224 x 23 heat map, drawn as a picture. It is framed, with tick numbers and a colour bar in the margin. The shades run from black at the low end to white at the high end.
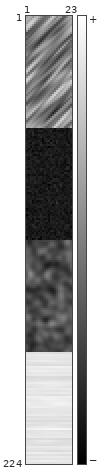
The table splits into 4 rows of 1 panel. Panel 1,1: middling, slanting up to the right, strong in contrast. Panel 2,1: very low, fine-grained, faint in contrast. Panel 3,1: low, blotchy. Panel 4,1: very high, streaked across, faint in contrast.
